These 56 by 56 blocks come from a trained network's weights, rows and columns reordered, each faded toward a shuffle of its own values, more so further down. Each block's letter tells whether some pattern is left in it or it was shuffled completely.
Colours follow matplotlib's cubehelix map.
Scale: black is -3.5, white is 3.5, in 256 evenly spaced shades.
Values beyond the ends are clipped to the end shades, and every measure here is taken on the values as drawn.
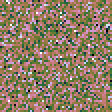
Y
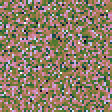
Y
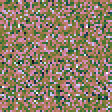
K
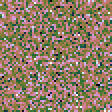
Y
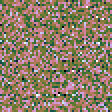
K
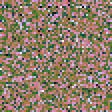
K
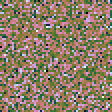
K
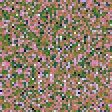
K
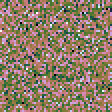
Y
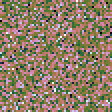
Y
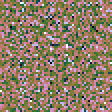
K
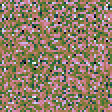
K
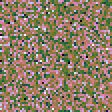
K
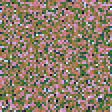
K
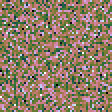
Y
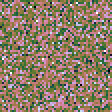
Y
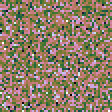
Y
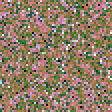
Y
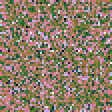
K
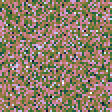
Y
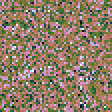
K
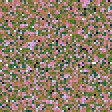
K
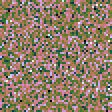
Y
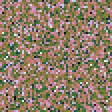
Y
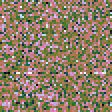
K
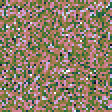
K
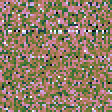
K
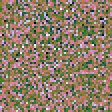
K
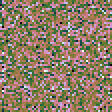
K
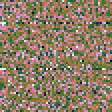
K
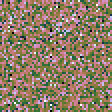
K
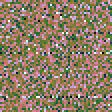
K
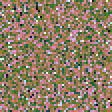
Y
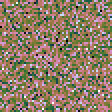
Y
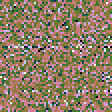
K
